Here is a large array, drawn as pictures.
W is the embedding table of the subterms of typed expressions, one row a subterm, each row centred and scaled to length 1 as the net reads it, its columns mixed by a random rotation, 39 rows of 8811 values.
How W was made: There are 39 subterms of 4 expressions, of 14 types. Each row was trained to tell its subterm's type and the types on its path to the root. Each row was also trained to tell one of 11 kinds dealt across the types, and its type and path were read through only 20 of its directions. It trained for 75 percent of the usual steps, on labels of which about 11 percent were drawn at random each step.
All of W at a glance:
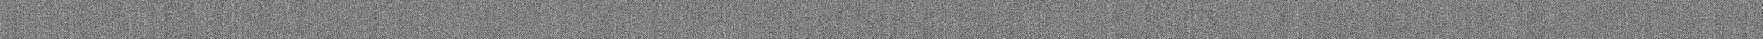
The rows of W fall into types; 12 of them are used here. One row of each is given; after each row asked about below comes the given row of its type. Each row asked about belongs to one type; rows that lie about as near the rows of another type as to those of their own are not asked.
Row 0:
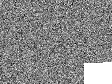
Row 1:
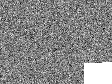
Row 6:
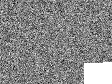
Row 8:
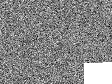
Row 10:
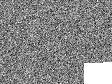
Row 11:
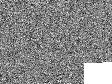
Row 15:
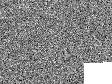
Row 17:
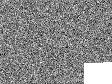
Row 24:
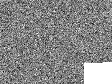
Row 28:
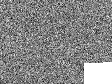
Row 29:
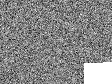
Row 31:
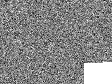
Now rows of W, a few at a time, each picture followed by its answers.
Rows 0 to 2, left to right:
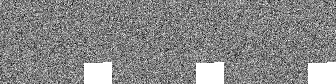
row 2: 10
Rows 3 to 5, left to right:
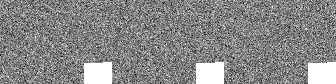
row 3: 6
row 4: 6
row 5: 28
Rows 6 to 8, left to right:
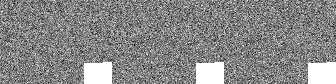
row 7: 8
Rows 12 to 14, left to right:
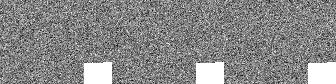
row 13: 15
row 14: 17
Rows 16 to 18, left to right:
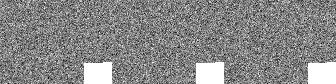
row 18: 17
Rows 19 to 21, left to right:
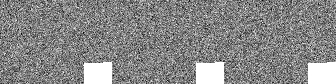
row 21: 0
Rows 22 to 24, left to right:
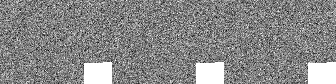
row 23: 11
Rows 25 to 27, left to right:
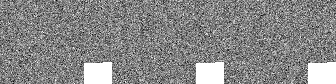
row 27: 11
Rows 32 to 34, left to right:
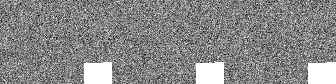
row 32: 11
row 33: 15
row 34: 17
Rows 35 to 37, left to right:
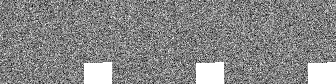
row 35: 0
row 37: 28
